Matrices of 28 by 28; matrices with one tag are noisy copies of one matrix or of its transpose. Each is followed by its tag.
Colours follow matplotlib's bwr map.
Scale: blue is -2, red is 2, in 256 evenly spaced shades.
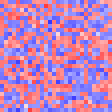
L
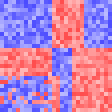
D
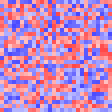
L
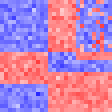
D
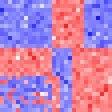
D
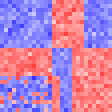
D
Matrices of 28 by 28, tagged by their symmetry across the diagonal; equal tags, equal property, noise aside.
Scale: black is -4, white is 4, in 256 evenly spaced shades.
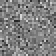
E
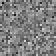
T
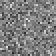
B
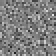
E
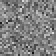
E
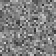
E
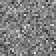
B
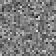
B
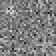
T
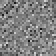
T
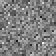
T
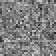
E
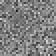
T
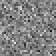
B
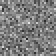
B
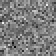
B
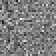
B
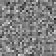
E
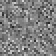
E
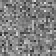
E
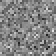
T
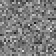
B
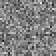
E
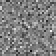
E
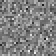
B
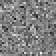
B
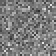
T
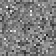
T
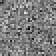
T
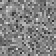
T
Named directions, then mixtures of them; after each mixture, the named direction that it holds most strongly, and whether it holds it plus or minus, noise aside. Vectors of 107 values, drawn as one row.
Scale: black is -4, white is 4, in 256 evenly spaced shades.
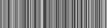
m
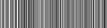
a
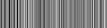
a, minus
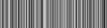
m, minus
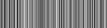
a, minus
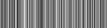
m, minus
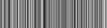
m, plus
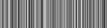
m, minus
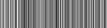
a, plus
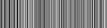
a, minus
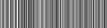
a, plus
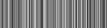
m, minus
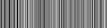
a, minus
